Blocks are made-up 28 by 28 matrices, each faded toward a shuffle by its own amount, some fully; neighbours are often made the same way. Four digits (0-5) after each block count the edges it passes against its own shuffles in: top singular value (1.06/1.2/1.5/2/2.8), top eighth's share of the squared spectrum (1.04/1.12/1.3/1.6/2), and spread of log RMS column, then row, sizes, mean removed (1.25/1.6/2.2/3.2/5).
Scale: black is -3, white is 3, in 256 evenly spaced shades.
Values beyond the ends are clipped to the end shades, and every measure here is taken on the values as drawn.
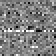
2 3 0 3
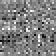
3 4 2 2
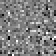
3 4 1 1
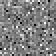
0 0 0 0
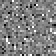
1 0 0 0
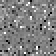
1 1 0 0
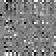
3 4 2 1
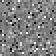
1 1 0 0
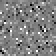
0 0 0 0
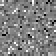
1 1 0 0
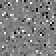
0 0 0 0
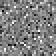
0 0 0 0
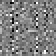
3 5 3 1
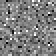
0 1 1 0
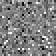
0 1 0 0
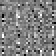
3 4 3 1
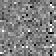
2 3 1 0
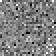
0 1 0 0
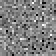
1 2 0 0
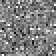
0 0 0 0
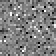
0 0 0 0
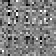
3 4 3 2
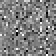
3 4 2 1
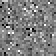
1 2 1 1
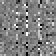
3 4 2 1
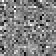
3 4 2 1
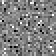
0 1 0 0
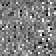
1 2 1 0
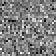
1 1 0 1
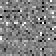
2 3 0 2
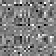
4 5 2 2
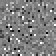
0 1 0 0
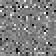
3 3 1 1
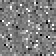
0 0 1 0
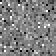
0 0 0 0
